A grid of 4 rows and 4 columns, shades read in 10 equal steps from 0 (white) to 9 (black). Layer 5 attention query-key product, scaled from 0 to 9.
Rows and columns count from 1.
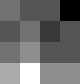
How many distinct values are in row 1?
3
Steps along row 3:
down up same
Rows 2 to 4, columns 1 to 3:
6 5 7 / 5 4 6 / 3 0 4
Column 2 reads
6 5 4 0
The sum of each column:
19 15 23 25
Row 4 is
3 0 4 4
